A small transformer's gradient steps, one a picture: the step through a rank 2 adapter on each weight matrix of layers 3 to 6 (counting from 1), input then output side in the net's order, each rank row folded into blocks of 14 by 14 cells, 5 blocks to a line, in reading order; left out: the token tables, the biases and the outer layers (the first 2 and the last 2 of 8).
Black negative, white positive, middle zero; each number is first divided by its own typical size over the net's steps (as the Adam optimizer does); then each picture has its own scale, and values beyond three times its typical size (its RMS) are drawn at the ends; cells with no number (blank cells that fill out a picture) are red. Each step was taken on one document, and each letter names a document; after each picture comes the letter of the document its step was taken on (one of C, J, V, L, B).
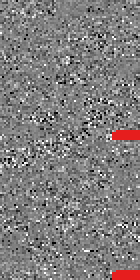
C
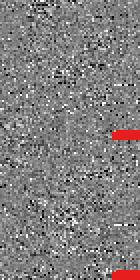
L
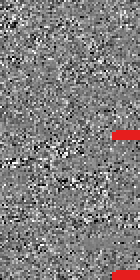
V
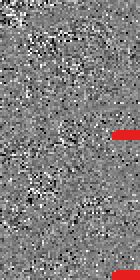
C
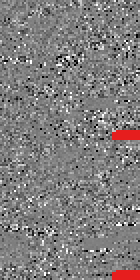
C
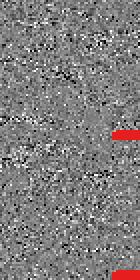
L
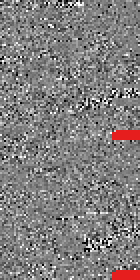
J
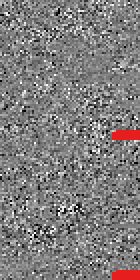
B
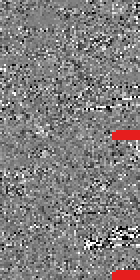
B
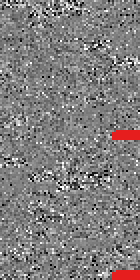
L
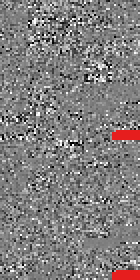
J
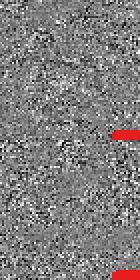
V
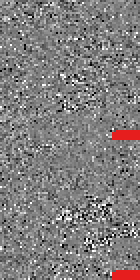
L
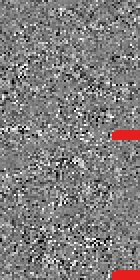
B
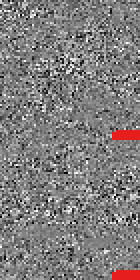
V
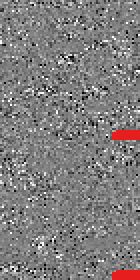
C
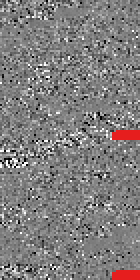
C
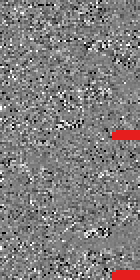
L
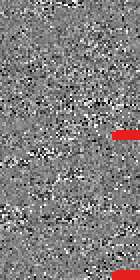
C
